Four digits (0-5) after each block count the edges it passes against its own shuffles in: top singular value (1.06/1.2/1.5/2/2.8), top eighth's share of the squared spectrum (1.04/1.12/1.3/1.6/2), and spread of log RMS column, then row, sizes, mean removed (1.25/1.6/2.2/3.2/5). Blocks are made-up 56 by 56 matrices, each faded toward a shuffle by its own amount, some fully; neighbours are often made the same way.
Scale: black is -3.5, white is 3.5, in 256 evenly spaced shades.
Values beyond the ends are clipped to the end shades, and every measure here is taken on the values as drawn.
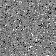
0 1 0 0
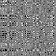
4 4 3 3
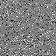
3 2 0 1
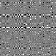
5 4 2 3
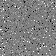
1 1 0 0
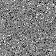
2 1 0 0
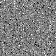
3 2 0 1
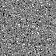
2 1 0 0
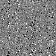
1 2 2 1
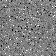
0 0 0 0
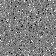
0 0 0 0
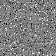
0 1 2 0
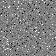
0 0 0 0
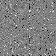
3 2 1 0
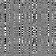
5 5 4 2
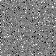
2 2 1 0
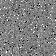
1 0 0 0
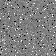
0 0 0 0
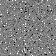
2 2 0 0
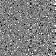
3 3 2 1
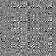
4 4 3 3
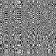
4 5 3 3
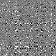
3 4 2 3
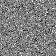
0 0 0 0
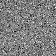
0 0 0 0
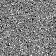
0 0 0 0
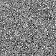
1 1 0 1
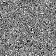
0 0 0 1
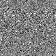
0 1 0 2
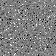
2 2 0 1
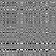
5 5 2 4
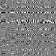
4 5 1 3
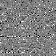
3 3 0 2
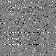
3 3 0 2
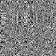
4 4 2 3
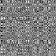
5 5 3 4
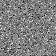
1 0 0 0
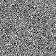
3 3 1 1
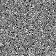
2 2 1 0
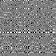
4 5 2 3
